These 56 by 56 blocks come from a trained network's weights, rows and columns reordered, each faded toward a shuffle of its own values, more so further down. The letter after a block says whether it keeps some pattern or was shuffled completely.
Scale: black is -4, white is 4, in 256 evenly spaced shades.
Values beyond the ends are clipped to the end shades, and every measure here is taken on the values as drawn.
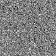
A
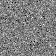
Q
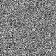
A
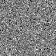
A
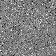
Q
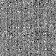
A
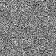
A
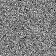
Q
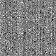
A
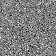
Q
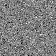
Q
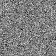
Q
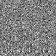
A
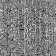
A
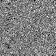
A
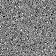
Q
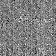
A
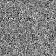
A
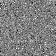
Q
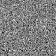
A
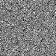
A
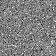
Q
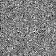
A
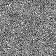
Q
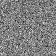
Q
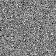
A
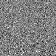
A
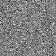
A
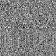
A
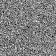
Q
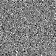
Q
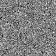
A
